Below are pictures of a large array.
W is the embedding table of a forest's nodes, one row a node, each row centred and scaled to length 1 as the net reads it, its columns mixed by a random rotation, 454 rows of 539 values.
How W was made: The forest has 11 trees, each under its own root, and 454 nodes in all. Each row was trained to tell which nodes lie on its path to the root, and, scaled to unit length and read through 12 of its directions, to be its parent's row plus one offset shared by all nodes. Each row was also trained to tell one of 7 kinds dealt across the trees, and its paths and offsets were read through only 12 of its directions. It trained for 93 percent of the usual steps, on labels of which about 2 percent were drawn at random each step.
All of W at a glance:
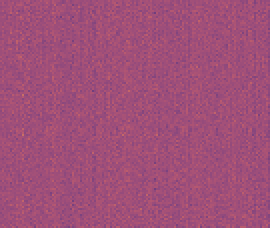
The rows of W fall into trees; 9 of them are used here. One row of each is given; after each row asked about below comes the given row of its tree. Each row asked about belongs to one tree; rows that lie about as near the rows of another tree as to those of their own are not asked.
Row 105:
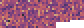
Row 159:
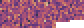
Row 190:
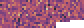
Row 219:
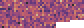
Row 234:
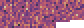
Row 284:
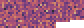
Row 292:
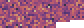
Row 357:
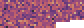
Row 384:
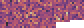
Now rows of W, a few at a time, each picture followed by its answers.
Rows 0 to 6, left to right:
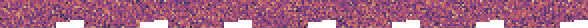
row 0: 292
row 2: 234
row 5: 292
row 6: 284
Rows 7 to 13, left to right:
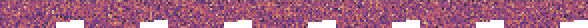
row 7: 292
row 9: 292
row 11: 284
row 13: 292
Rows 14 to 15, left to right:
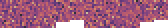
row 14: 234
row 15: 105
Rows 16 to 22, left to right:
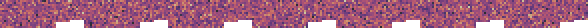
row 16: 159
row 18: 105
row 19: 234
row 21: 219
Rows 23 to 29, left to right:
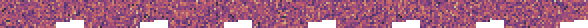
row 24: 234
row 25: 284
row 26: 357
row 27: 159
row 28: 284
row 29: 219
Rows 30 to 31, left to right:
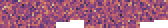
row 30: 357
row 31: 159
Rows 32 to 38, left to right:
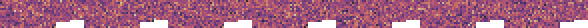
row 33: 284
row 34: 357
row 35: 190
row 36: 292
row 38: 234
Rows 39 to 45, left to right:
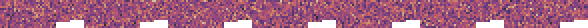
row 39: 219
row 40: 159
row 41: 219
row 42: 284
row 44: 284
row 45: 190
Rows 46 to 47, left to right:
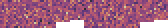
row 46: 105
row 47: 219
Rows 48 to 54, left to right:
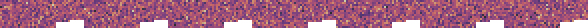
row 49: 159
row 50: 292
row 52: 292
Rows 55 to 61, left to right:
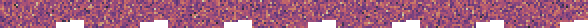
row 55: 284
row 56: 105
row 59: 357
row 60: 219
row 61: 219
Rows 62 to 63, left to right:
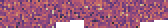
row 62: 234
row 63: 284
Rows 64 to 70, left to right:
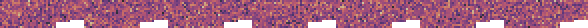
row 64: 284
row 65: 105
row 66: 105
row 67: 357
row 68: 284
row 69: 219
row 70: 219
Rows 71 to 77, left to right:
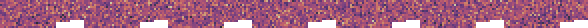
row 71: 190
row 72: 159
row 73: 284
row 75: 234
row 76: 159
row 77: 284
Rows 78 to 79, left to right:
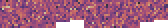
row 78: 284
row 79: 357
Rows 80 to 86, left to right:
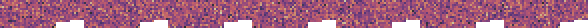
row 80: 284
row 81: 159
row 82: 234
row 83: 219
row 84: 190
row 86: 105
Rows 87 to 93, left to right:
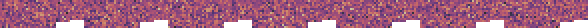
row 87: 234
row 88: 292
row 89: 384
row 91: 357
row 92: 292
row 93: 357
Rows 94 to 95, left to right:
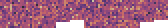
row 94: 234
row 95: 219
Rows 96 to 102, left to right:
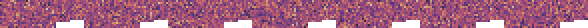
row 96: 219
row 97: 357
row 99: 190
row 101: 105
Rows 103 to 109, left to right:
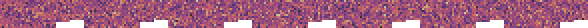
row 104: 159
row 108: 284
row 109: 219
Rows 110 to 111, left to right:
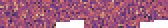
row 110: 105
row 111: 219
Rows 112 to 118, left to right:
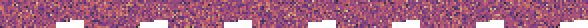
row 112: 284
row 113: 284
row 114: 234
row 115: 105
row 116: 284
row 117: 292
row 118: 292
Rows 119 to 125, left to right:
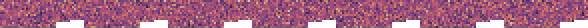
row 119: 284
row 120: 105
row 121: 105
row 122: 105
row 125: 105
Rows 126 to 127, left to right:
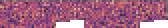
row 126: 284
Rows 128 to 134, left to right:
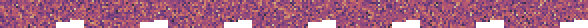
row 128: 384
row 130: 159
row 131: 292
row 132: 292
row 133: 190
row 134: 190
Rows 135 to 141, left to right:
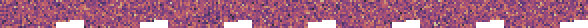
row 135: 292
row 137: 284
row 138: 159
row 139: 219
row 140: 190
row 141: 105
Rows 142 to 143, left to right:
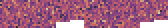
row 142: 219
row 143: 159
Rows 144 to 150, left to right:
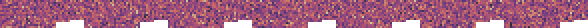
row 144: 292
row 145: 234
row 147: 159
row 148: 219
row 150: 384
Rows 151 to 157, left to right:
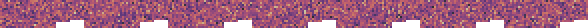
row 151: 159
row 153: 234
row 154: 292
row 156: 190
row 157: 234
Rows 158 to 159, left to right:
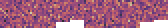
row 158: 159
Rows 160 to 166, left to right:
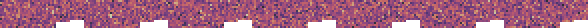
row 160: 219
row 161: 190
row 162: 292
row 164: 105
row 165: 159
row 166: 292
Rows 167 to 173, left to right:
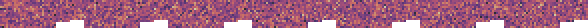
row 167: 219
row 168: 234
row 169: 292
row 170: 234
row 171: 105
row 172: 292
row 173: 190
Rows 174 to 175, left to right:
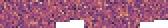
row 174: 234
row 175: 105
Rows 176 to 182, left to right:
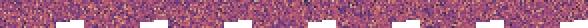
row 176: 234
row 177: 292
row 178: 219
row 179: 105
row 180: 234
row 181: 159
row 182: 292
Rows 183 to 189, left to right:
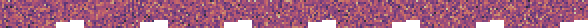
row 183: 384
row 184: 284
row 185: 159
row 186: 190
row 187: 190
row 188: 292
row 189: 105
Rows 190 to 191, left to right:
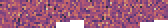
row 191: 284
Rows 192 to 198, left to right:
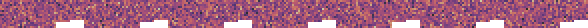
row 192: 384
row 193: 357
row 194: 105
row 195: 190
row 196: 284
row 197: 292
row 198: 105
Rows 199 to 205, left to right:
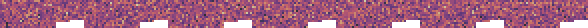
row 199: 384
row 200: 159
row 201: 159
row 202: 284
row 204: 292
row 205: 357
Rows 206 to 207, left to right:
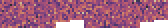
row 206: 384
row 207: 105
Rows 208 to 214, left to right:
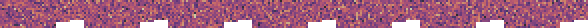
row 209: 105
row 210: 190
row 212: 284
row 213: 159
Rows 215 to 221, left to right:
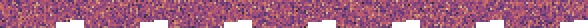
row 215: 105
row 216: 105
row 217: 234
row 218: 284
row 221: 357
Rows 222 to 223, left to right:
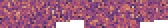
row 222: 292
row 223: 292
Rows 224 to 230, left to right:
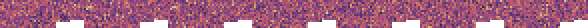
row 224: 284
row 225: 284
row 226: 357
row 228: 234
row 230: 105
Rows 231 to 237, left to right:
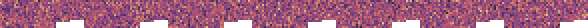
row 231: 234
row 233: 159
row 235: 105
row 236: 190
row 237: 219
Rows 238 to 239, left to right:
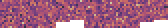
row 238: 190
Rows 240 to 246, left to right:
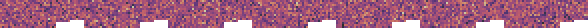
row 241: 292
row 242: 105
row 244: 384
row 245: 159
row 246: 284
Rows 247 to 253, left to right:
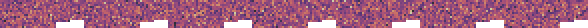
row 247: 234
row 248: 219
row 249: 384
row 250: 190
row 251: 159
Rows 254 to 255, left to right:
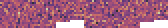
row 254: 219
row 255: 159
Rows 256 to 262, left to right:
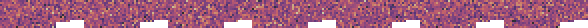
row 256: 219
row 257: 105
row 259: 105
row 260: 105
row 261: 105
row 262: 284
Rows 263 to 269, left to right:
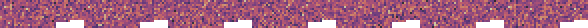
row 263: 234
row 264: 219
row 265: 190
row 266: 190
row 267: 292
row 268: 190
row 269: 234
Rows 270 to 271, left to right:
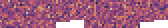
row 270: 292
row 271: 234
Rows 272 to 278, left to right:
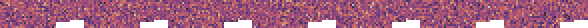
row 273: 159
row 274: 234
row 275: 357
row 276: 284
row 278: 284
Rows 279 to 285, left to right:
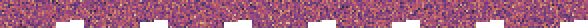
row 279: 105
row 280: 234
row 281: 234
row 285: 190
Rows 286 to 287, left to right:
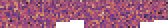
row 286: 105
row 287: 292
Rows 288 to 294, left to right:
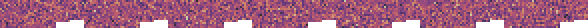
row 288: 159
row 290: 292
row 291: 219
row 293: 190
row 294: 219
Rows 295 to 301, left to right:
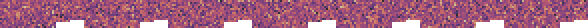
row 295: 292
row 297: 105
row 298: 219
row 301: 292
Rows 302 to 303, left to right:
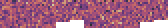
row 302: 159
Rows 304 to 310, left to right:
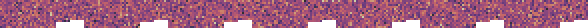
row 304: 190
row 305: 190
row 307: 105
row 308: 190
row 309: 292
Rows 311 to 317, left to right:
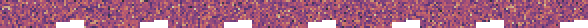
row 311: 357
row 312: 234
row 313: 234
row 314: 105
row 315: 284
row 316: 190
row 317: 105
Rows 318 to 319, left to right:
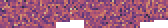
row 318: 284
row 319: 159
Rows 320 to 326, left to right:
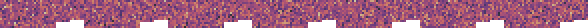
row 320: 190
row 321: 159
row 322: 219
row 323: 357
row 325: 105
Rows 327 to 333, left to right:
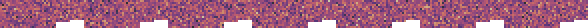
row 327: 159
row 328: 190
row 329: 219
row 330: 159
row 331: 292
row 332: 105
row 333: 357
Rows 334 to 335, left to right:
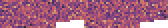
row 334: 219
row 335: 357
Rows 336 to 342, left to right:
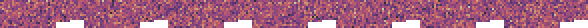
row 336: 284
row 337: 190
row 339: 159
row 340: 219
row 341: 219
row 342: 219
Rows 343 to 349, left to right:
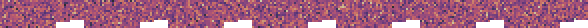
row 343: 384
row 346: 292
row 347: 284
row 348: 159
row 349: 159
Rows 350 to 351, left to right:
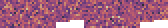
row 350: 292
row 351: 292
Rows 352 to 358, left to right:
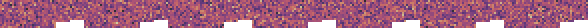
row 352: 284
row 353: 159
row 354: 292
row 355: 292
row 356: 159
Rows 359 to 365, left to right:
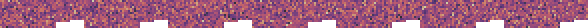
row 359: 384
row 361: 292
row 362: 159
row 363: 159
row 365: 234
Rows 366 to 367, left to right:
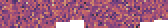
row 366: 159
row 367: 292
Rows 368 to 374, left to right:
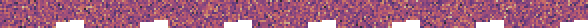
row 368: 292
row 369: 284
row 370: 105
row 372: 159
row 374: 159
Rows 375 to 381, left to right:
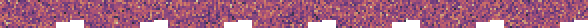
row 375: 105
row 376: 159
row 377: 284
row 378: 284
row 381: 284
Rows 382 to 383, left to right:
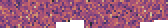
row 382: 105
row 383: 159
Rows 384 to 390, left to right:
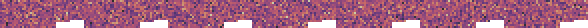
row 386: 190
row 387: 219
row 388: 292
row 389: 284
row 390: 159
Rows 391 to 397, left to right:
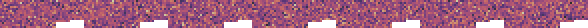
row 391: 219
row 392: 284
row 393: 190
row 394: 292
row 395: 284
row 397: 292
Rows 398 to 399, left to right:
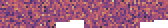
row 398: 190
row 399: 105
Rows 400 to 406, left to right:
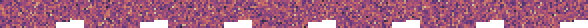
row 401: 105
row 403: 190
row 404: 159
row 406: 105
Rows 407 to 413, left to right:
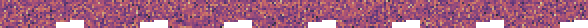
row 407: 384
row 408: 190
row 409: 284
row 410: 357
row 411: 284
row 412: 190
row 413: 105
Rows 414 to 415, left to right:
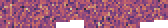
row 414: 234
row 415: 190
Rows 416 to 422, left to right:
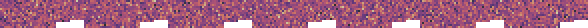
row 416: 159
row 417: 159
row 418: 357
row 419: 219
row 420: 292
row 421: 190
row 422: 234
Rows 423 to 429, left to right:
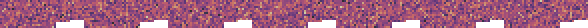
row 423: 234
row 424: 105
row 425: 292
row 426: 292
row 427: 234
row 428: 159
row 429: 159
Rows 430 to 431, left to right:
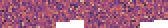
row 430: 190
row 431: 159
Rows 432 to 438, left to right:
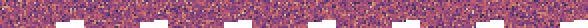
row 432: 284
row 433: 159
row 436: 105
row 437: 234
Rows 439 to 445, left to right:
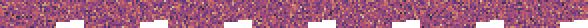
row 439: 357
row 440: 190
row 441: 357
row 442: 105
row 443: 219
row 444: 292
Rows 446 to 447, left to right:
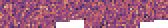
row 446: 234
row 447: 234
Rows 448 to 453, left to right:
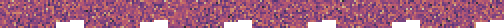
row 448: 190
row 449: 190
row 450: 105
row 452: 284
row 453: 284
